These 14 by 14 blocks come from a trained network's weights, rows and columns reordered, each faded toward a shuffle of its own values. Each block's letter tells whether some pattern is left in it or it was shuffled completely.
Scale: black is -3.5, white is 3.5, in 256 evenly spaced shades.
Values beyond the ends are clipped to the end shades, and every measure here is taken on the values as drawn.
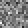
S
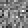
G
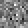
S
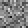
S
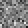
S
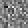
G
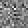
G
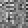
G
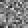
G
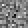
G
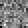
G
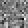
G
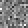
S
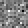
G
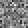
S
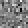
G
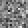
S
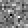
S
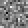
S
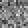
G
